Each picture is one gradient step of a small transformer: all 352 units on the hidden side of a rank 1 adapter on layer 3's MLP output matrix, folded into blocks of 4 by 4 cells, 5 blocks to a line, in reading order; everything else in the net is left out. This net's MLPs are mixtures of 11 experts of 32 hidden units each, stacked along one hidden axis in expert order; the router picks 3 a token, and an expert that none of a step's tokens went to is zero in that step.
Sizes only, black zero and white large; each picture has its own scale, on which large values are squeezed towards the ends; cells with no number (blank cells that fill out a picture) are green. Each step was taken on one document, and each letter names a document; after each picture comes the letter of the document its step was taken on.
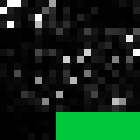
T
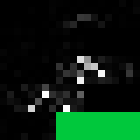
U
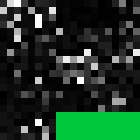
T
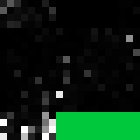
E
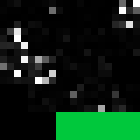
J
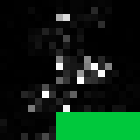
U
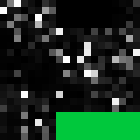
T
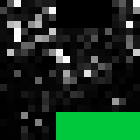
T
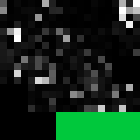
J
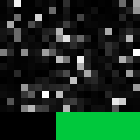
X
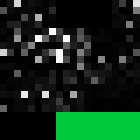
X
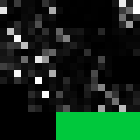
J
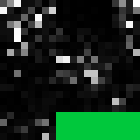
T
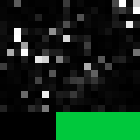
X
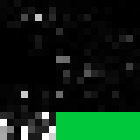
E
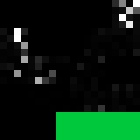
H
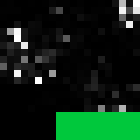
J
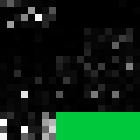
E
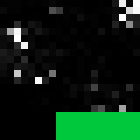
J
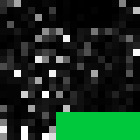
X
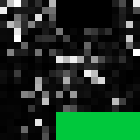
T
